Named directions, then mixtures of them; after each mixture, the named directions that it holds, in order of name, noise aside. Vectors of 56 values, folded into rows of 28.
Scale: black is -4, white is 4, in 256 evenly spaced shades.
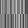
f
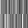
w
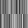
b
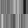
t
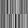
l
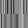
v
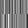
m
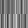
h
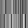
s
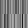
s, w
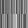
b, h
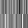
b, w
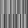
f, h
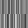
h, l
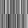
m, s, w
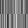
f, h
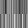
b, s, w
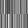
h, m, v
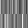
w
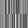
l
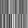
b, l, s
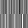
b, w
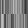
f, m, t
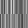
f, v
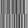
f
